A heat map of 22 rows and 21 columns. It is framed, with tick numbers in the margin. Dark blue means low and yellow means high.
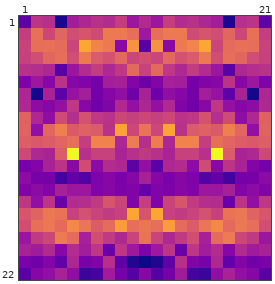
Histogram: bell-shaped. Average level on the scale: 40%. Odd rows or columns: none. Mirror symmetry: left to right. Stripes: horizontal, repeating 3 times. Seam: none.
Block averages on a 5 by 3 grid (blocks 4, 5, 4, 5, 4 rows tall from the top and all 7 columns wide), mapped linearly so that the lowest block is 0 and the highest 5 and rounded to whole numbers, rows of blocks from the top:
555
121
545
333
101
